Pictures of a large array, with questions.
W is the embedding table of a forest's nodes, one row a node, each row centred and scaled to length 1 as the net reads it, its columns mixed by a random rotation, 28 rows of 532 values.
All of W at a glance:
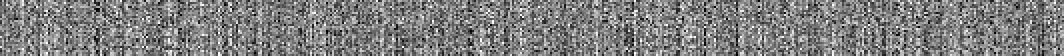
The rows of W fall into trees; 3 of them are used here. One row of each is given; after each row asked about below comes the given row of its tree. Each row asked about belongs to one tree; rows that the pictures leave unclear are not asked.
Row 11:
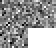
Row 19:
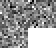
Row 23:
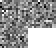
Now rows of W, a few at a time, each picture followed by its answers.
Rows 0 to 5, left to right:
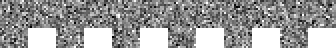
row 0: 11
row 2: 19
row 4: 19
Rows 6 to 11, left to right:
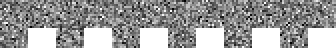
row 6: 11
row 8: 11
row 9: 23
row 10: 11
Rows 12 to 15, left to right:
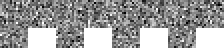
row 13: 23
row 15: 19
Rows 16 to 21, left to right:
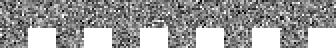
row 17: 19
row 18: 23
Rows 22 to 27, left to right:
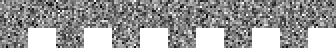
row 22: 19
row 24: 11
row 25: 19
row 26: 19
